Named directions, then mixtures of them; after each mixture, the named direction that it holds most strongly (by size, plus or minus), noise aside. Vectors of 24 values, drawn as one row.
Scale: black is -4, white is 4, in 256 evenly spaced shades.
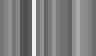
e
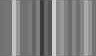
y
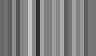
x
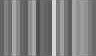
y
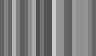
y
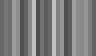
e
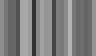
e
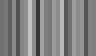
x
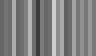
x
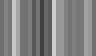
y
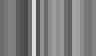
e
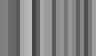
e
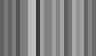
x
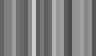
e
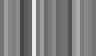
e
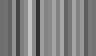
x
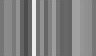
e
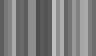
y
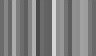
y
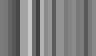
x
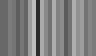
x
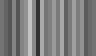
x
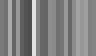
e
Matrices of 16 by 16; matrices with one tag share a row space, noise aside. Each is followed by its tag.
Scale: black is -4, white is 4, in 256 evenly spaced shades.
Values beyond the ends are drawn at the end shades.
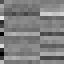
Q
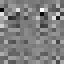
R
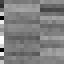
Q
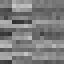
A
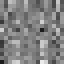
R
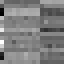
Q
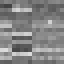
A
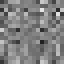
R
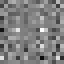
R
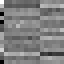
Q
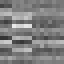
A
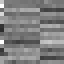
Q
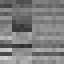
A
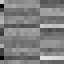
Q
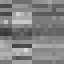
A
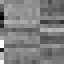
Q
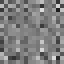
R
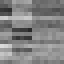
A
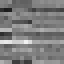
A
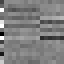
Q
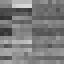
A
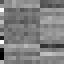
Q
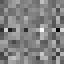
R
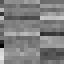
Q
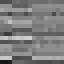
A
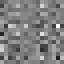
R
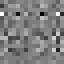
R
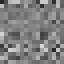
R
